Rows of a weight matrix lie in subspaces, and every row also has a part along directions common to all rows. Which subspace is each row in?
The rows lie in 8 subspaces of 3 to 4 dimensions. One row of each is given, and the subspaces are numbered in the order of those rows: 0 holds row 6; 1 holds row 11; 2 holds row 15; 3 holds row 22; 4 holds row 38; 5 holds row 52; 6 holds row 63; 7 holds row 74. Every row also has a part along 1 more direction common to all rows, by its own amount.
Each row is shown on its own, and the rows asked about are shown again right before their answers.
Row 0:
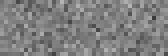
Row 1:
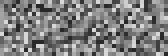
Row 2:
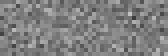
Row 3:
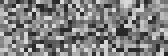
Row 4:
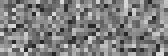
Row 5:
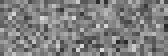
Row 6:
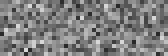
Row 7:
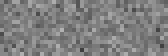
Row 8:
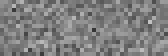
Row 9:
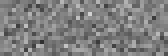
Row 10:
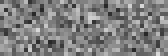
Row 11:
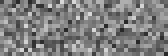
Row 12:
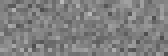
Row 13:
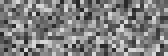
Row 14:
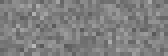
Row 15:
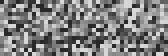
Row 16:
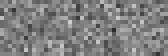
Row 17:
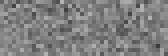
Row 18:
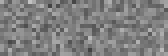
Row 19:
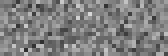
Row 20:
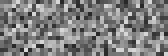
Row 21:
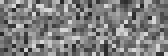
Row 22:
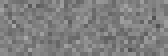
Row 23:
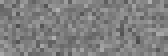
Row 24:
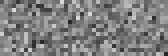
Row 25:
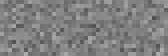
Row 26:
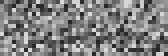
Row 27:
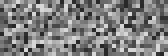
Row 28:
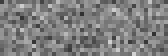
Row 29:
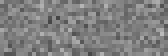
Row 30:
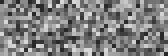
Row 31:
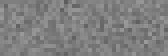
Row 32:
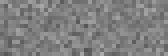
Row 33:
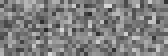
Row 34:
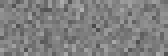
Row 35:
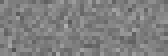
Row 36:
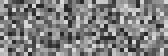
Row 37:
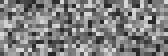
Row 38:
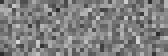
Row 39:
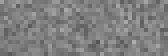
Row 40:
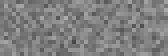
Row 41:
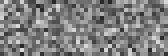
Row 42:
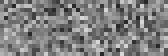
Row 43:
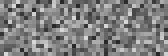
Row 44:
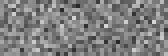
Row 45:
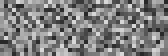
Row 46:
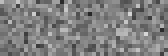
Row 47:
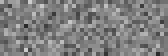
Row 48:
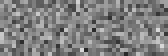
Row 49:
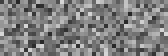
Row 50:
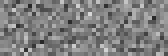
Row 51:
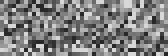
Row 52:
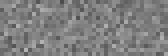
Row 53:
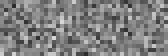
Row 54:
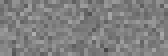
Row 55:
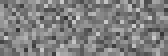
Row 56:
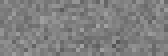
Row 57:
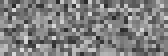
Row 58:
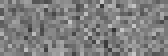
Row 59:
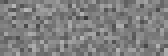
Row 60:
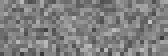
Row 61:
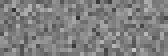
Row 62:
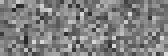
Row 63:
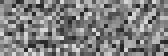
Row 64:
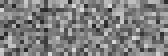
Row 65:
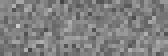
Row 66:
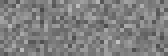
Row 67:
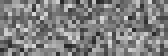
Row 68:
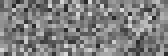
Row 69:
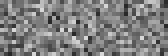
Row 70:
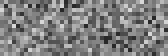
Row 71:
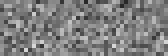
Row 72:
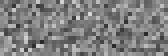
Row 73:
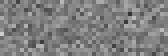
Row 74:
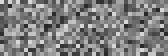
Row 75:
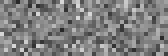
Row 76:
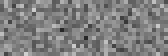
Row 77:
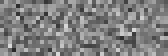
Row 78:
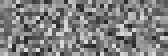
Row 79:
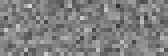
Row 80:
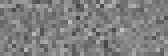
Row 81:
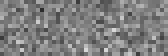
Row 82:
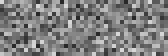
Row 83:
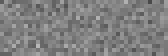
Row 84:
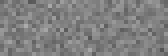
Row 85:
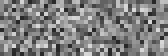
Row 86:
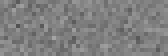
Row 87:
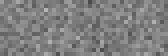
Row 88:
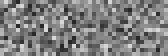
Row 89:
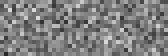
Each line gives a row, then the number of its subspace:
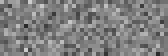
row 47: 7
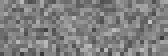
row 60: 6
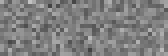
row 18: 1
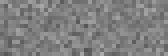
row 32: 1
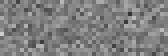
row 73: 7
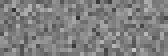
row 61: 4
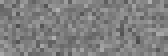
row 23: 4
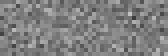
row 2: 7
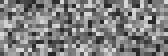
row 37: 5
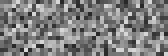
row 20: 2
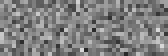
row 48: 6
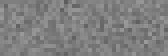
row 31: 3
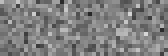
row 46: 0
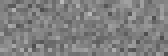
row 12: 7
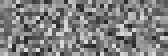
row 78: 2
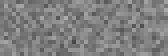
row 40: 4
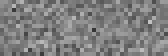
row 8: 6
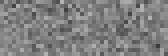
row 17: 0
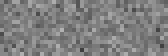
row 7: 6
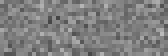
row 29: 1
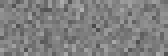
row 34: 5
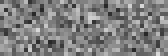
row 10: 7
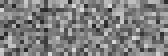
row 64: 5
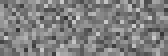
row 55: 4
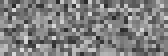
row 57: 5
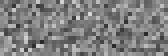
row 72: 5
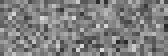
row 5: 3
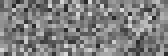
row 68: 5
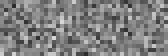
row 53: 5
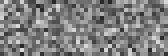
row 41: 6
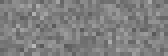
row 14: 2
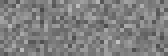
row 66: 3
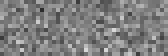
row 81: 6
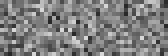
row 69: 1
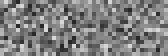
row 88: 4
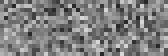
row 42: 0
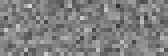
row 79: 0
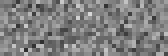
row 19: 2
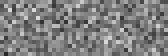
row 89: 3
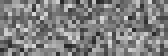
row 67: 2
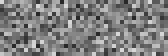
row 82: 4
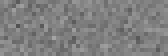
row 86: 4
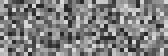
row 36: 3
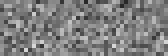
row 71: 5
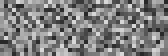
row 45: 4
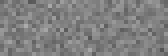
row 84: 1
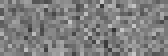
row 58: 7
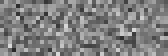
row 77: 2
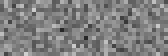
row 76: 3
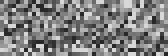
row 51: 7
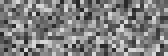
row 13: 6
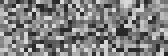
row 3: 0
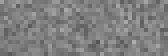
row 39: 0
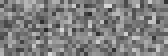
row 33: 5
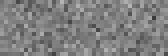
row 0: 5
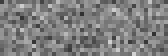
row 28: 2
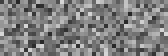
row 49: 7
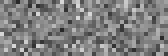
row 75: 6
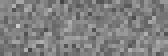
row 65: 6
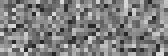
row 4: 1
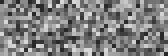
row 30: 1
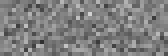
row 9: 0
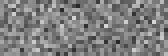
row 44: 3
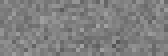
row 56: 3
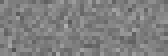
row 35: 2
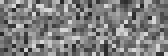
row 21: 0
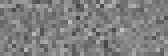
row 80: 7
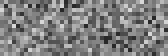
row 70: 3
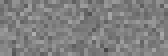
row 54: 1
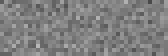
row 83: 4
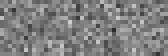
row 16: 7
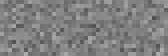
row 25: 1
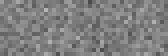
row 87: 0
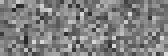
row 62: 2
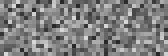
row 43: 3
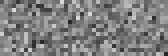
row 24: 2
